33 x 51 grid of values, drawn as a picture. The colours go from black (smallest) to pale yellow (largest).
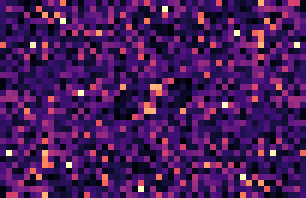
There is no overall slope. The texture is fine-grained noise. A half turn leaves it unchanged. Overall the values sit about 20% of the way up the scale. The values are skewed, with a long tail toward high values. There is no seam.
